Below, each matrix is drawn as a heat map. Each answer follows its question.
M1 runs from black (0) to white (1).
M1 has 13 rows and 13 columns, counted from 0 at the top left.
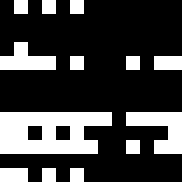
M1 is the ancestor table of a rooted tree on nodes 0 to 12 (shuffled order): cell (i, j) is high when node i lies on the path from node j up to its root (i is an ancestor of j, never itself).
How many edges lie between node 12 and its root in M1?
4
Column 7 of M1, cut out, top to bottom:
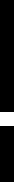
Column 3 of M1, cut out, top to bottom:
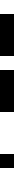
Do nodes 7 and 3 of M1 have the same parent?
no
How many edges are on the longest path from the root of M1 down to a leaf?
7
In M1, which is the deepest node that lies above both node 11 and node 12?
4
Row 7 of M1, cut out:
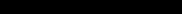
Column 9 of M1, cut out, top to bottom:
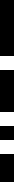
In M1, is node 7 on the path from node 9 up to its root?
no
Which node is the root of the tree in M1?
8
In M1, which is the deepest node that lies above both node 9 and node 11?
4
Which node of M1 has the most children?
4
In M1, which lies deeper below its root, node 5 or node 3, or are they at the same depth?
the same depth
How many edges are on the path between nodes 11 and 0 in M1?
4
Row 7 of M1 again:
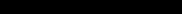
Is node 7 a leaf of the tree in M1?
yes
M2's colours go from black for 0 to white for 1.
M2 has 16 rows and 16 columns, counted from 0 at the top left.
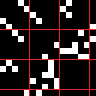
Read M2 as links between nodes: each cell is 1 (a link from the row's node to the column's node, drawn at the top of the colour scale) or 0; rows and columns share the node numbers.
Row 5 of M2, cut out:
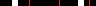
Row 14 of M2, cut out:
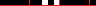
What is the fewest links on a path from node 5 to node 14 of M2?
3
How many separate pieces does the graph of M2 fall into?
1
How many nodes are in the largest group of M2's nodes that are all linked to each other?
3
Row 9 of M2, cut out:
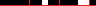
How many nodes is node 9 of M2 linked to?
3
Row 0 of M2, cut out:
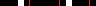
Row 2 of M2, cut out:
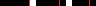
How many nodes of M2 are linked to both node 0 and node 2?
1
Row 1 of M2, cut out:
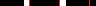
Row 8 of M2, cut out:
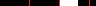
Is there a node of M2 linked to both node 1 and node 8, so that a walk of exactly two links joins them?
yes
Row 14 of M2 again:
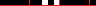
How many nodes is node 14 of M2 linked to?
2
